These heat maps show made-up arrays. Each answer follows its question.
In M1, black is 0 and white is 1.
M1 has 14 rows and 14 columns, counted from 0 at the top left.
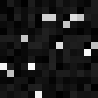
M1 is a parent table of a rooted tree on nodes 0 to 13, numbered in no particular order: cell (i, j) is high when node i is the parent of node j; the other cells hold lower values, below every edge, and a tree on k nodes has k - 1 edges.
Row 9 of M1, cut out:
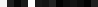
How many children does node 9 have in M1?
2
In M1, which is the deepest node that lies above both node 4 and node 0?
9
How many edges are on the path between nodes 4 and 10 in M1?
7
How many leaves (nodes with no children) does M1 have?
6
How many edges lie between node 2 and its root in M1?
0
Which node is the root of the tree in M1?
2
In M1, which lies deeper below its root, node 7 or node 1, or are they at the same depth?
node 1
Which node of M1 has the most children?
2
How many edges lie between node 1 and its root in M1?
2
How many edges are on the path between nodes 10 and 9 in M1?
6
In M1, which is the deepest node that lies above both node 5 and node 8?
6
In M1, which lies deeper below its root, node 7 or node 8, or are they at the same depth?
node 8
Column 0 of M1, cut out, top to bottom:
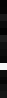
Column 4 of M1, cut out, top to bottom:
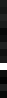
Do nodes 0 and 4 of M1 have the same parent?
yes
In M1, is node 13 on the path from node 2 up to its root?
no
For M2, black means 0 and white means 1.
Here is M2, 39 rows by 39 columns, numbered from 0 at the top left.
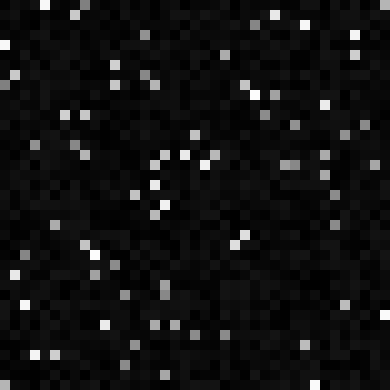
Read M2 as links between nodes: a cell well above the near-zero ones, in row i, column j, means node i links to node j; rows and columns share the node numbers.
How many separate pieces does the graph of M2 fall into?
2
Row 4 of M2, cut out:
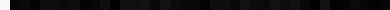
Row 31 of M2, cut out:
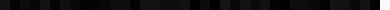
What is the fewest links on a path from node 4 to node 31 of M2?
3
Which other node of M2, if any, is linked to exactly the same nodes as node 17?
node 10
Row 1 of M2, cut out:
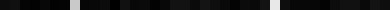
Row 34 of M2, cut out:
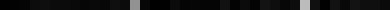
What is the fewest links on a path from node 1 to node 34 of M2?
6
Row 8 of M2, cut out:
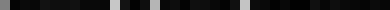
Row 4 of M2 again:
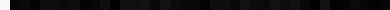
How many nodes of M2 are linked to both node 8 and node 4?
1
